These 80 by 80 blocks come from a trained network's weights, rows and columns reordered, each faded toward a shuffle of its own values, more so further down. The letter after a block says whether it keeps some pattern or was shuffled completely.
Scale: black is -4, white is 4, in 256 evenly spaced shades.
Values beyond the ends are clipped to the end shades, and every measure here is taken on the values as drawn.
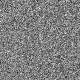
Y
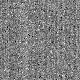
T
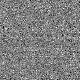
T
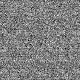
T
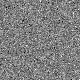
Y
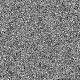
Y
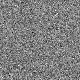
Y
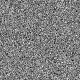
Y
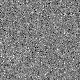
Y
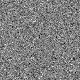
T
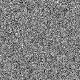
T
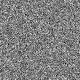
Y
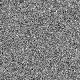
Y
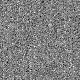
T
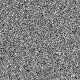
Y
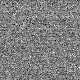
T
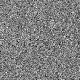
T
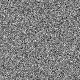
Y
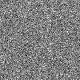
Y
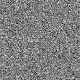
T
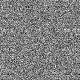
T
